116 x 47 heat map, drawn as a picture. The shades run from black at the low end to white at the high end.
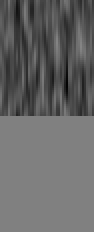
It is made of 2 by 1 panels. Panel 1,1: low, streaked downward. Panel 2,1: middling, flat.
